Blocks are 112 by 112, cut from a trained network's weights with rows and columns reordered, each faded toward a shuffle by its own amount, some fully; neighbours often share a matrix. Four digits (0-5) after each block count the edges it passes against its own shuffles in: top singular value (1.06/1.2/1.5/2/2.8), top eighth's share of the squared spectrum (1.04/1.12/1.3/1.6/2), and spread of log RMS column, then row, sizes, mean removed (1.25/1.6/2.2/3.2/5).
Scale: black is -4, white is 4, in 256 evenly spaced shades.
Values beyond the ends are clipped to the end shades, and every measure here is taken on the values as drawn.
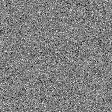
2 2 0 0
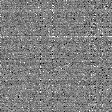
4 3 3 0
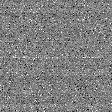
2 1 1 0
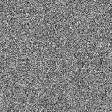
3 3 1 1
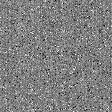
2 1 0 1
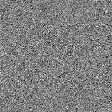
3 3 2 2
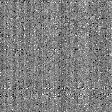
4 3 0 3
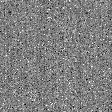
2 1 0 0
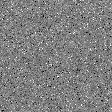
0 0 0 0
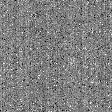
3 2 0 2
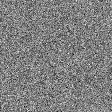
1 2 0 0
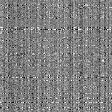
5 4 1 4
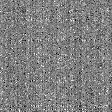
3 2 0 2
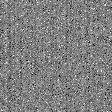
2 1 0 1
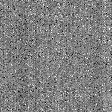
3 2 0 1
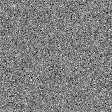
1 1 0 0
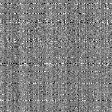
4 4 0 4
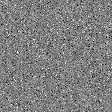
1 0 0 0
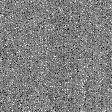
2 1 0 1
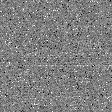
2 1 0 0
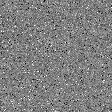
0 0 0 0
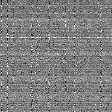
4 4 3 1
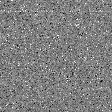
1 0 0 0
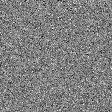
0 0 0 0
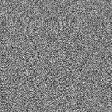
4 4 2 2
